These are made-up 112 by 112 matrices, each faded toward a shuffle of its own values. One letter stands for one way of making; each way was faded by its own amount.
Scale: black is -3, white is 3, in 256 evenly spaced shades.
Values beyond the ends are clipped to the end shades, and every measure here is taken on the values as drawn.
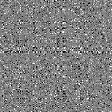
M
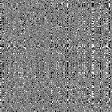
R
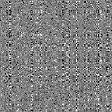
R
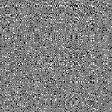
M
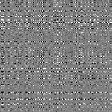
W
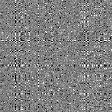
R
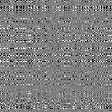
W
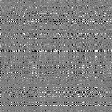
W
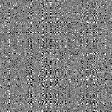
R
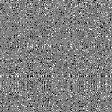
M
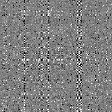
R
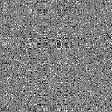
M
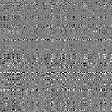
W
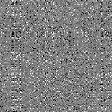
M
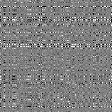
W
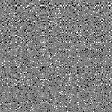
M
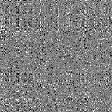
M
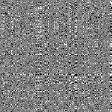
R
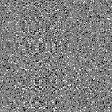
M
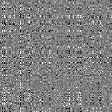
R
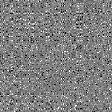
M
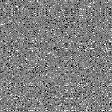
M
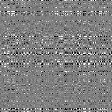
W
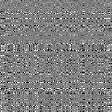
W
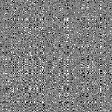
R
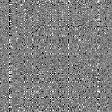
R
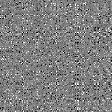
M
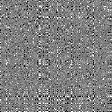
R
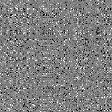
M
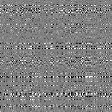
W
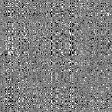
R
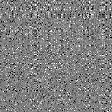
M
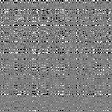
W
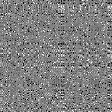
M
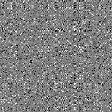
M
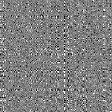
R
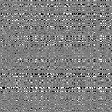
W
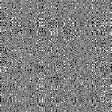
R
